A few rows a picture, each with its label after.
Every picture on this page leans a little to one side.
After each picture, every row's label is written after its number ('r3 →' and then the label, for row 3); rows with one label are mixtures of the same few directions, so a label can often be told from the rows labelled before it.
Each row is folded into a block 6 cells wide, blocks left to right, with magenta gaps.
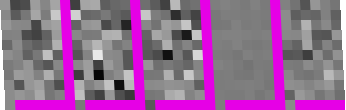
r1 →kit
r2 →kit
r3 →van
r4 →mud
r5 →van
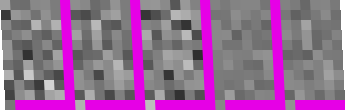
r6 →kit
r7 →van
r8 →van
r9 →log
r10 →van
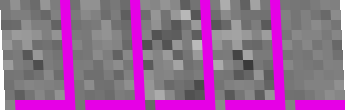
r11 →mud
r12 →kit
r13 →mud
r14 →mud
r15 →mud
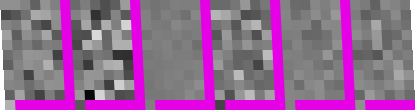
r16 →van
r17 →log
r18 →mud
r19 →van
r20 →kit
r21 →van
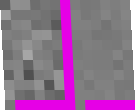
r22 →kit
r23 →kit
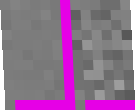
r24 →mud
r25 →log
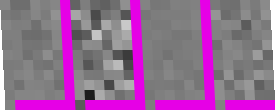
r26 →kit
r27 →log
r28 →kit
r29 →kit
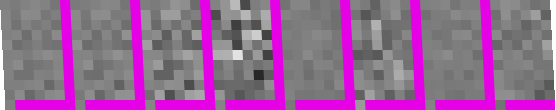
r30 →log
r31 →log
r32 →log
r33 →van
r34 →kit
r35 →van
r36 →van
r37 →mud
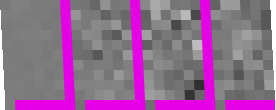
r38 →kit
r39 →van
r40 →mud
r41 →kit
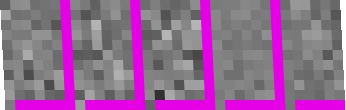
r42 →kit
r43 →van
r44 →log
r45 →log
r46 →kit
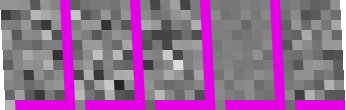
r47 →van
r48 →kit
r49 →mud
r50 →kit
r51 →log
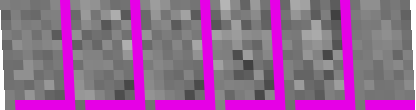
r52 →log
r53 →mud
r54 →mud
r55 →mud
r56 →kit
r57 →kit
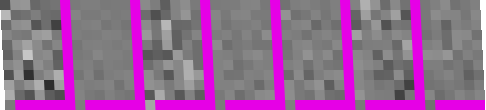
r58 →kit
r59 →kit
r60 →van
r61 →log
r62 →kit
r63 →mud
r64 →van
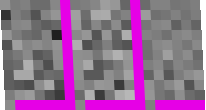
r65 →log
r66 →log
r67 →kit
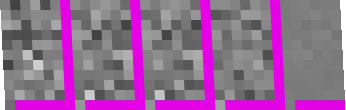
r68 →mud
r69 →log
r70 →log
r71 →van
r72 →van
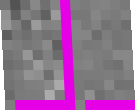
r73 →mud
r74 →log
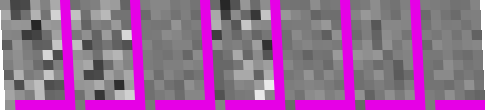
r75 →kit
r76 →log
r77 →kit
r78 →mud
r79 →van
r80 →van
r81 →log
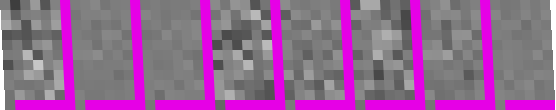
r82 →mud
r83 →van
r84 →log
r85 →mud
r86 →kit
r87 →kit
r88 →van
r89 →kit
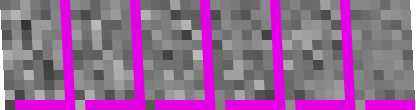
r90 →van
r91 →van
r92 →van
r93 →log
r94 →mud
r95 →van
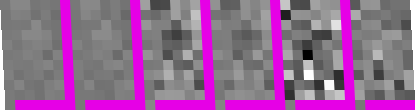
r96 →kit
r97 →kit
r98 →kit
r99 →kit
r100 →kit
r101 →kit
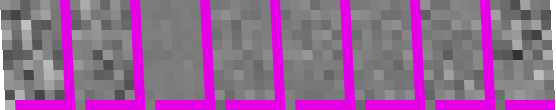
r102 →van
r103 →mud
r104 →van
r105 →van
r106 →van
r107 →van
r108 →kit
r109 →van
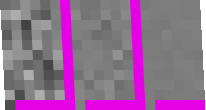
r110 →van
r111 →kit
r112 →log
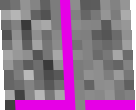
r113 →van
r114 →kit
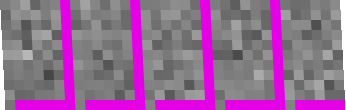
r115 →van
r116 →mud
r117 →log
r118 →van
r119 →kit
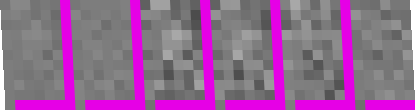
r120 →kit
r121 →kit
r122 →kit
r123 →kit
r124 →mud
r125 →van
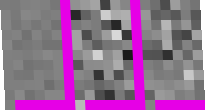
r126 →log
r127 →van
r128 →van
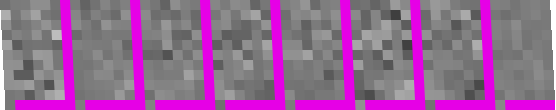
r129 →log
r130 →mud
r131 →van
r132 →mud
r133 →van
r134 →mud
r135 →mud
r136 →van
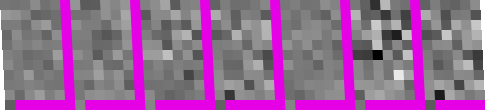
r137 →van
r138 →kit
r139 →van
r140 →log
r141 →mud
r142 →van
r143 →log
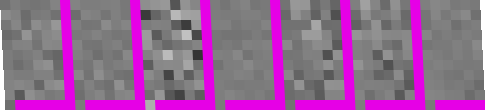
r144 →log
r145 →kit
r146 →van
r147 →mud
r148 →kit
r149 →mud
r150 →mud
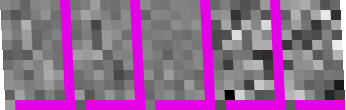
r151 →van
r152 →van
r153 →kit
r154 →log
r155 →mud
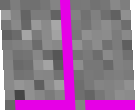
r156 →log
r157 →mud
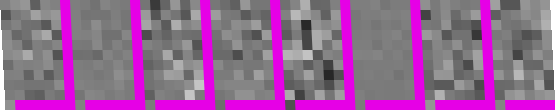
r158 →van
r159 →van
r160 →mud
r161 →van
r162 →van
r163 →van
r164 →log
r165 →kit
